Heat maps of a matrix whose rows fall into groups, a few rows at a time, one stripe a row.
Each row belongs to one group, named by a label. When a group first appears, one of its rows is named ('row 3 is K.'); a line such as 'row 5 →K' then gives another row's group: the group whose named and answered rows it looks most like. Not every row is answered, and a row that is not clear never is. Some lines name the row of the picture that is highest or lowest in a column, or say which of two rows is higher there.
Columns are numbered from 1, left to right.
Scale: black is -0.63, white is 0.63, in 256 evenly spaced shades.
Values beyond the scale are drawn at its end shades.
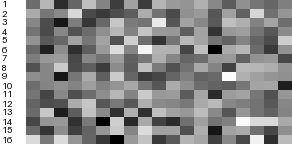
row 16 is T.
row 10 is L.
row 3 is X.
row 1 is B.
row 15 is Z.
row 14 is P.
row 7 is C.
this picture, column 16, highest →14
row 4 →Z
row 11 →Z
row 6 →Z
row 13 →B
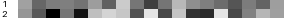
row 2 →X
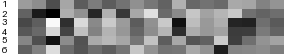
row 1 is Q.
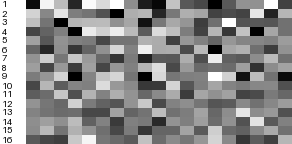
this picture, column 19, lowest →9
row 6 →Z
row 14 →T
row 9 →C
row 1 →L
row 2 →T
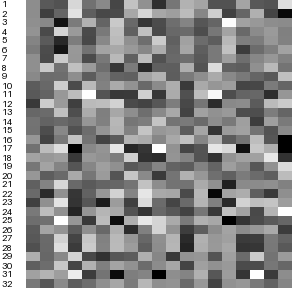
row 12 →L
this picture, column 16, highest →23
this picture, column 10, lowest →31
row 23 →P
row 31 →T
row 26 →C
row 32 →Z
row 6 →X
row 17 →C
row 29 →T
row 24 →L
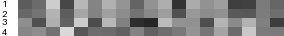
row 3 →L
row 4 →T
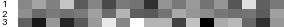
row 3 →Z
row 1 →T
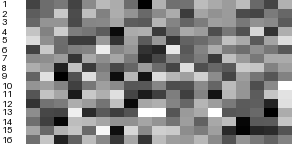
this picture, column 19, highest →10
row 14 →X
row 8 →Q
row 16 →B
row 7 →L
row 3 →C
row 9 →B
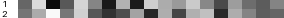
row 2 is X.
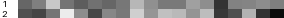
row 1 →P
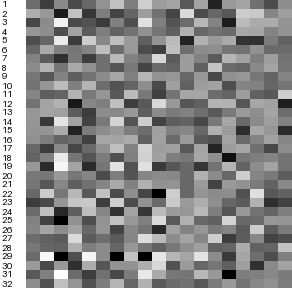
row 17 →Z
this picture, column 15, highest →25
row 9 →Z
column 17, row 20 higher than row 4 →No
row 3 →P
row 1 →Z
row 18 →P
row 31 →P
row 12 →C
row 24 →B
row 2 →Q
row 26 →T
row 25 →X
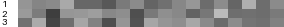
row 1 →T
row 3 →B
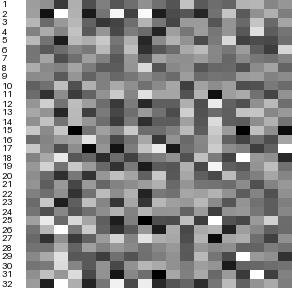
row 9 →Q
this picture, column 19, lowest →15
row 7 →B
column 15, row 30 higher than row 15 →No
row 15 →C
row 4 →T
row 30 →P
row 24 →Z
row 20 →X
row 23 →B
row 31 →T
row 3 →T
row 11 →Z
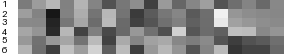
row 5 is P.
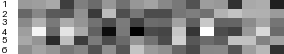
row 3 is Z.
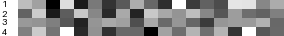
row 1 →Q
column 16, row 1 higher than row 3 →Yes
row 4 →T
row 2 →B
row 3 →X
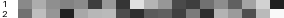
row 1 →C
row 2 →L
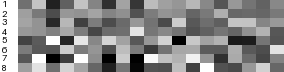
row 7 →B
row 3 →Q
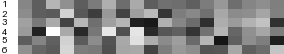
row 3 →L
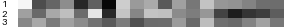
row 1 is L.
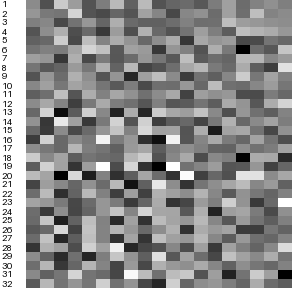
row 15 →Z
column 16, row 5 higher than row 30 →No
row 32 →T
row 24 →Z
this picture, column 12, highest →20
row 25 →B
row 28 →L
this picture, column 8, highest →31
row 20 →Q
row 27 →B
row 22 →B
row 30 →B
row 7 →Q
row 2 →T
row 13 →B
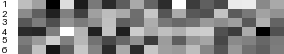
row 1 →Q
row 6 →B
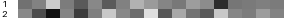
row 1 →P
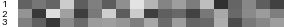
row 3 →X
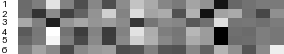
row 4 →P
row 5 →P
